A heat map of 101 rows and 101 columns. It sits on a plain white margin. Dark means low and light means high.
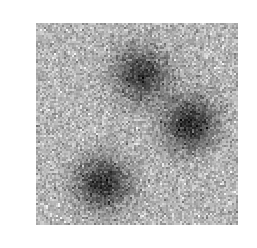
Stripes: none. Slope: none. Ninth with the lowest average: middle right. Dips: three. Odd rows or columns: none.
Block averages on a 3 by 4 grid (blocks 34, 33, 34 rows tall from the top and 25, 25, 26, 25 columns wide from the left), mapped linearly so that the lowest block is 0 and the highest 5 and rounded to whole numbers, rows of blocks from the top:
5 3 2 5 | 5 4 1 1 | 4 0 5 5
